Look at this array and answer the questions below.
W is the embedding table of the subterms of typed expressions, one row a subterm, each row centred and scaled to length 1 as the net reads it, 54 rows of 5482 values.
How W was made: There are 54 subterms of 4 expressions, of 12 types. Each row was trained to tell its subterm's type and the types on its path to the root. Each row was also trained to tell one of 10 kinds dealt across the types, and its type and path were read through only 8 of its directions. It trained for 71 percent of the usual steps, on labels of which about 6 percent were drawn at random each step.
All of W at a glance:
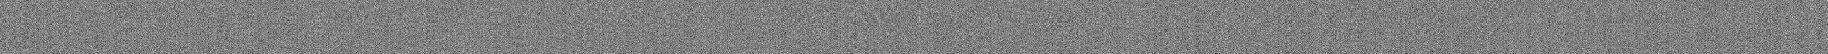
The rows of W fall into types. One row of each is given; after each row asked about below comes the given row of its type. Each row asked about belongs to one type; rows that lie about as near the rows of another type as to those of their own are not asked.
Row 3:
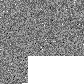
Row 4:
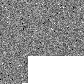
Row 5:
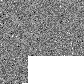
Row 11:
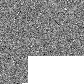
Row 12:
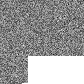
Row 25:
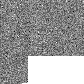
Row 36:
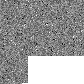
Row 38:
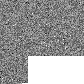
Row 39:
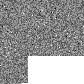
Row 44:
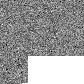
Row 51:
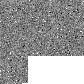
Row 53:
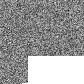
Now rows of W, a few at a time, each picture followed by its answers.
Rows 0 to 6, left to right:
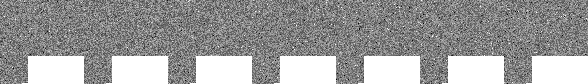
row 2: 51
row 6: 39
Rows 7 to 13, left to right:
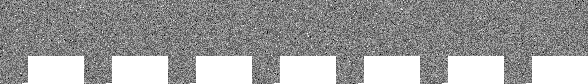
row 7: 51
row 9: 36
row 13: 38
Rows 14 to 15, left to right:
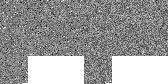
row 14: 12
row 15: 38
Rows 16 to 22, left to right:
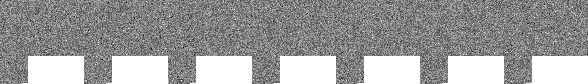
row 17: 51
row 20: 36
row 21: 25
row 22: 25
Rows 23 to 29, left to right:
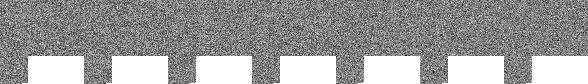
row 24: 12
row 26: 38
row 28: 4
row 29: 3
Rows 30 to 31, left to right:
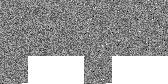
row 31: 36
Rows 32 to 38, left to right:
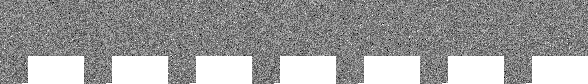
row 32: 38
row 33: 39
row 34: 3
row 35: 5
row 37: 4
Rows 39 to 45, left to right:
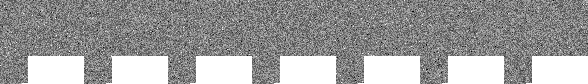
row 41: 5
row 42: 44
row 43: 36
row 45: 38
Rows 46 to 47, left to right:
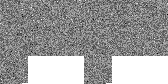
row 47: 12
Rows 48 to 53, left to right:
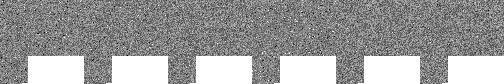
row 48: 36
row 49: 44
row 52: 5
